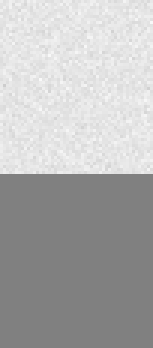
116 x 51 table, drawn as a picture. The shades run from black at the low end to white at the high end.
It is made of 2 by 1 panels. Panel 1,1: very high, fine-grained, faint in contrast. Panel 2,1: middling, flat.
